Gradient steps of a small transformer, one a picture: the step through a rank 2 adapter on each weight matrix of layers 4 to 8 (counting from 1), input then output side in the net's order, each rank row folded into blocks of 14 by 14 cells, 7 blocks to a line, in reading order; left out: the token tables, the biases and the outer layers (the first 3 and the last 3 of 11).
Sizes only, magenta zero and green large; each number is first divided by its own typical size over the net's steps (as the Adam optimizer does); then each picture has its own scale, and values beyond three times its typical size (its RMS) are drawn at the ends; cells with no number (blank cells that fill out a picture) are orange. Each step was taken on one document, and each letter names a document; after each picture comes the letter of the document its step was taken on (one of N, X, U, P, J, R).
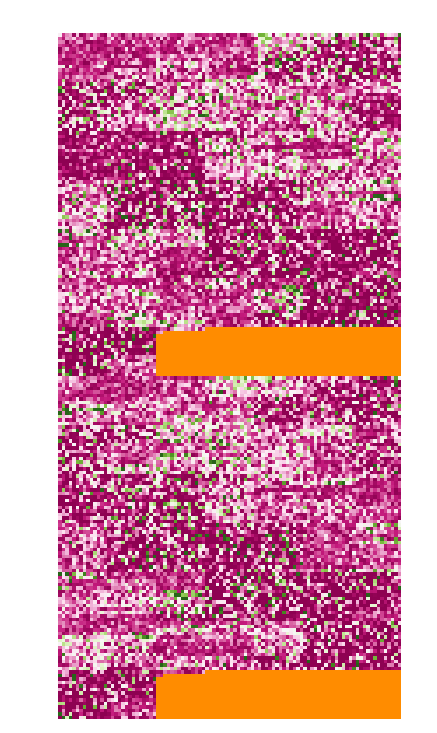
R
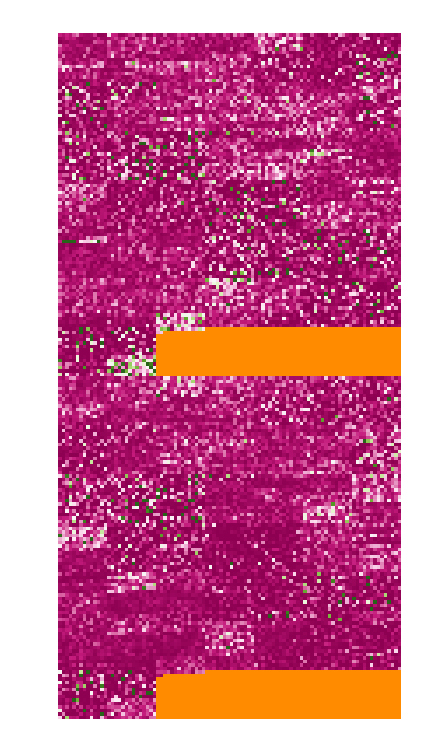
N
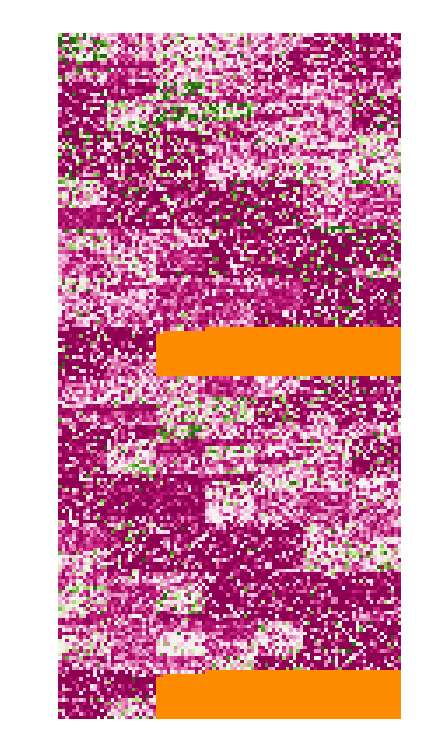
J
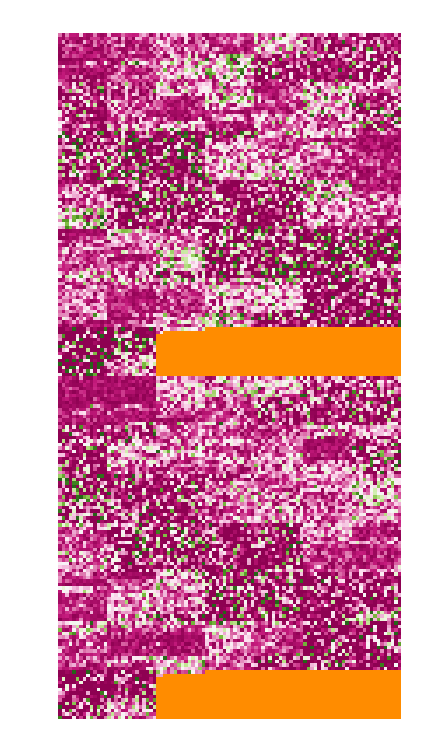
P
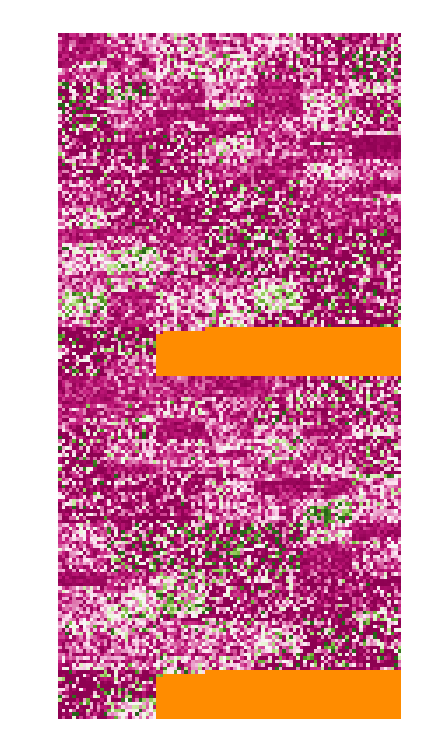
P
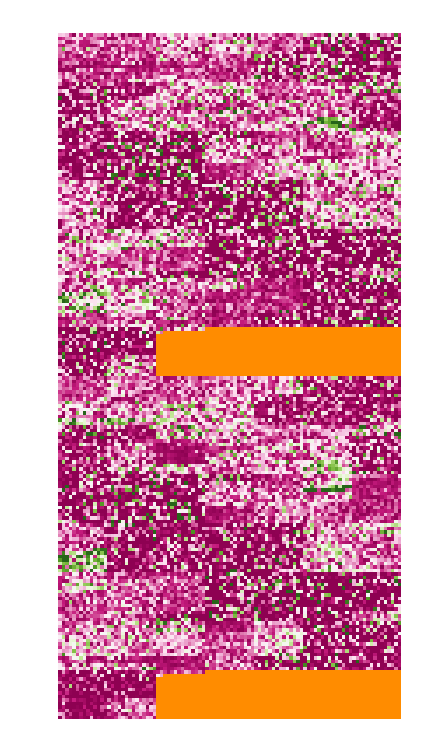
R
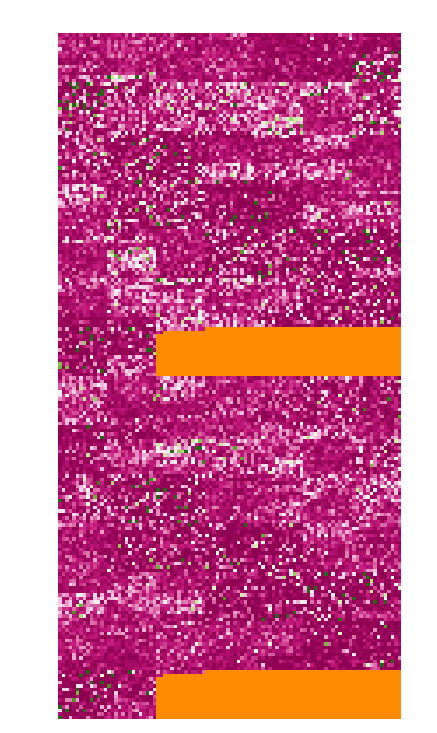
N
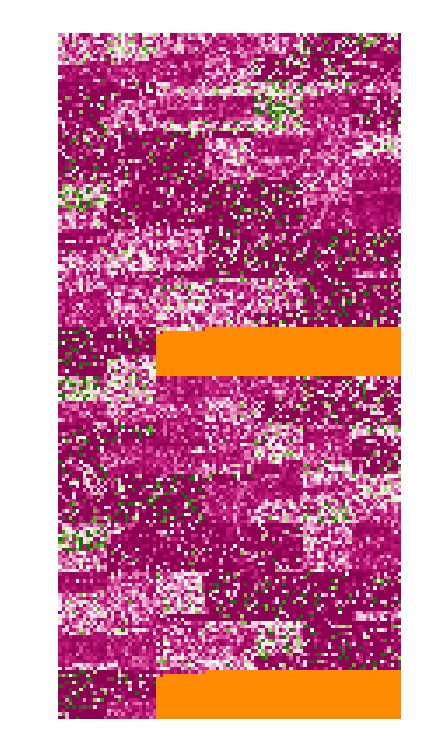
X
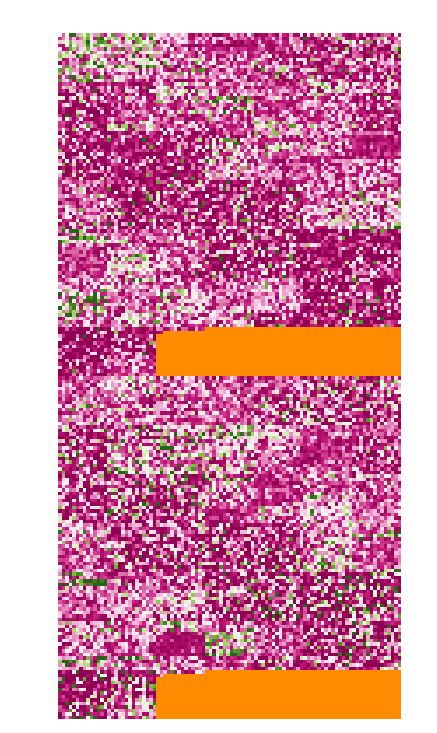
P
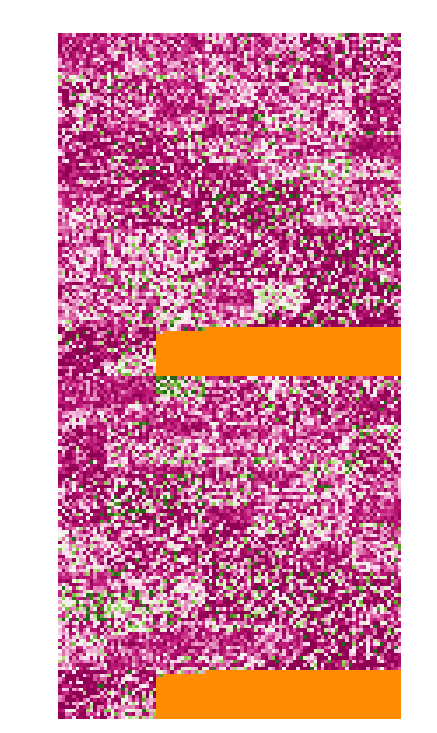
P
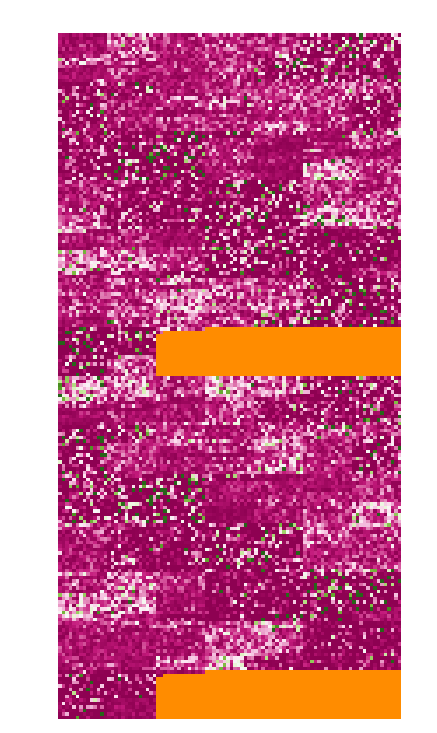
X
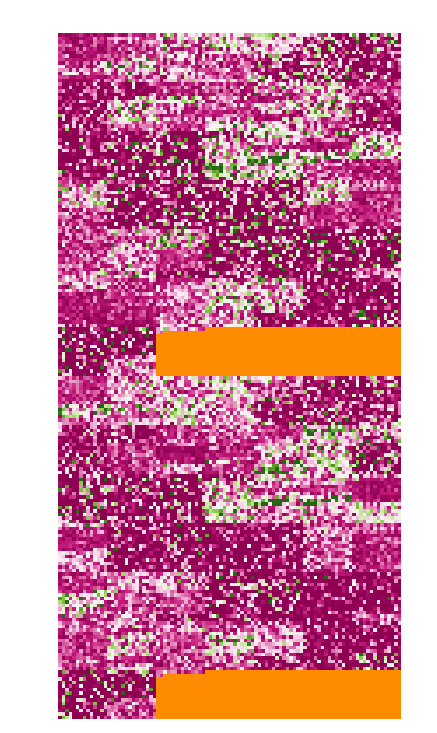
R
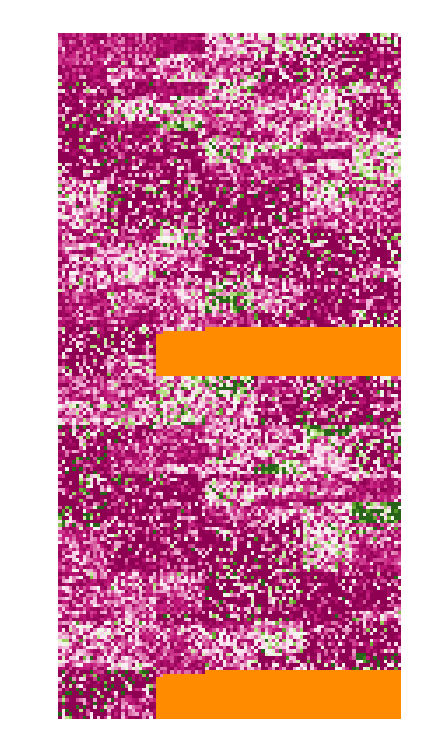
R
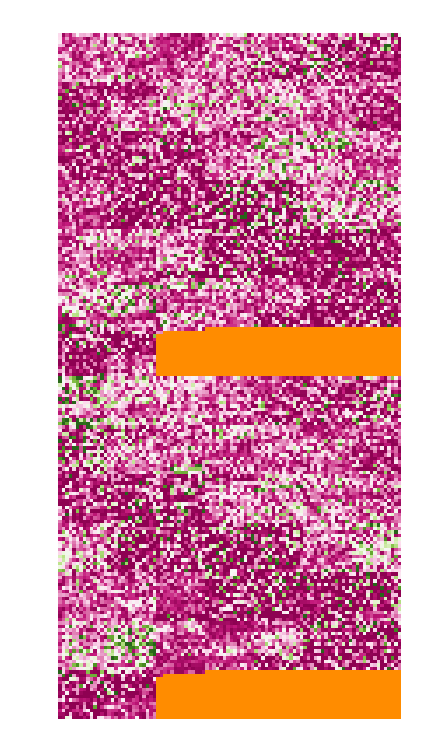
R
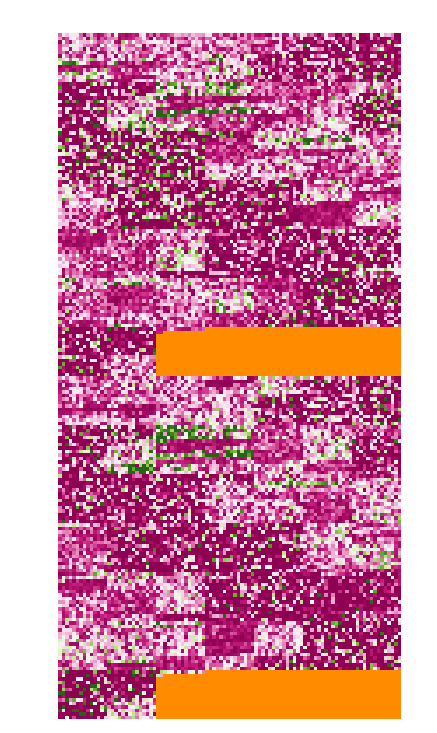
J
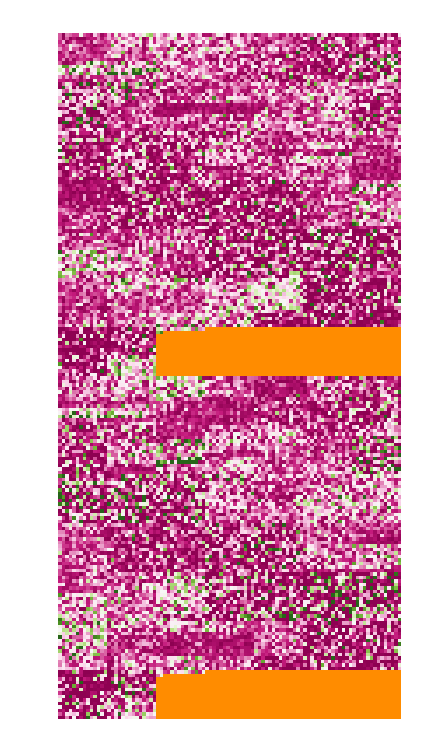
P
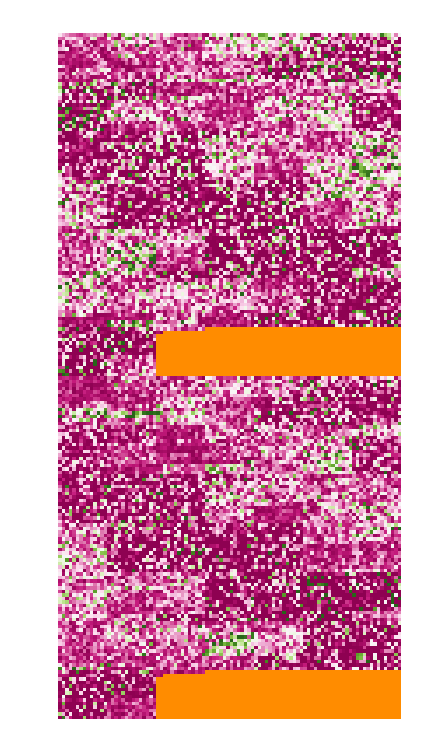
R
